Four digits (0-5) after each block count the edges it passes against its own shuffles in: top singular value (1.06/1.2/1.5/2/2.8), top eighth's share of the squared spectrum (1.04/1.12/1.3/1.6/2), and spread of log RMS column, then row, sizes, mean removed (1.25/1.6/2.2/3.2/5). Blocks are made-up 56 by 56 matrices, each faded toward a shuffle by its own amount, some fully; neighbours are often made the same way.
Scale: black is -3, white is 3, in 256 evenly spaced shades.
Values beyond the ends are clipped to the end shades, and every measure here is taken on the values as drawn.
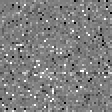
1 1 0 0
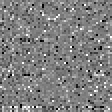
3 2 0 1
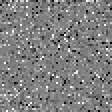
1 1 0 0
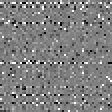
4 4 2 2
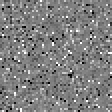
0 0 0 0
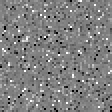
0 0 0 0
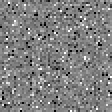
1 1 0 0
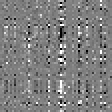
4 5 4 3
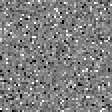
0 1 0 0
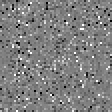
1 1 0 0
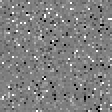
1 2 1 0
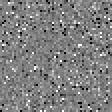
2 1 0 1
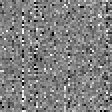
2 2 3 0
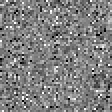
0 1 2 0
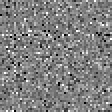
3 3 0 1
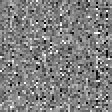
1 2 3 0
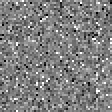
1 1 1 0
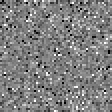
0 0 0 1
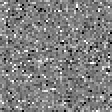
0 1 0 1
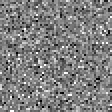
2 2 0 0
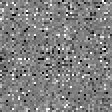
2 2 2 2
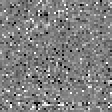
1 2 1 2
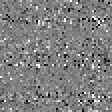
2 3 2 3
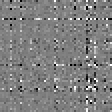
3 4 3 3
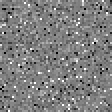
0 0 0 0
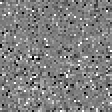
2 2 1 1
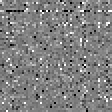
2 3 2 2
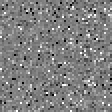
1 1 1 0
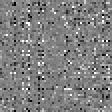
2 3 3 2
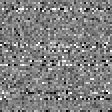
2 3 0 4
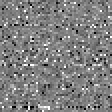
3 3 1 2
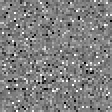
2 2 0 0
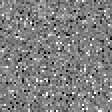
1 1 0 0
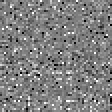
3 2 0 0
